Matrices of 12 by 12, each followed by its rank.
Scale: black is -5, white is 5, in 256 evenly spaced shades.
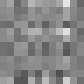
two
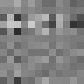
two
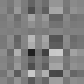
one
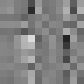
two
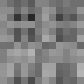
two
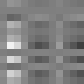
one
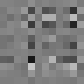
two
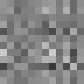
two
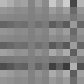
one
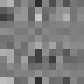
two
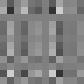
one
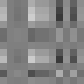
one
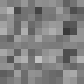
two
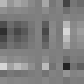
one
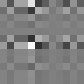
one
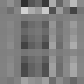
one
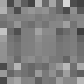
two
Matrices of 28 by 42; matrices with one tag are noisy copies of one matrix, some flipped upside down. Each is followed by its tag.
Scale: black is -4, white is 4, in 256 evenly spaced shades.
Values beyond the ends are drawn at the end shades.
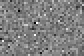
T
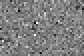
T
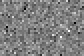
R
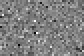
T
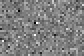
T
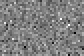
R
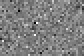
T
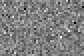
R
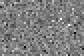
R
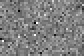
T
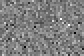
R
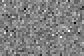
R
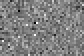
T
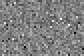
R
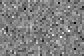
R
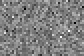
R
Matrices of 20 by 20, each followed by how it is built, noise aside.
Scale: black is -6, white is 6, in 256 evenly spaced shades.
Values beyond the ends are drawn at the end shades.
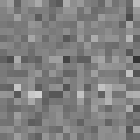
low rank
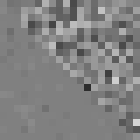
upper triangular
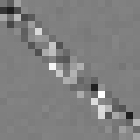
banded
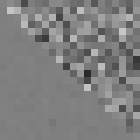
upper triangular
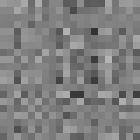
low rank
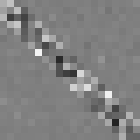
banded
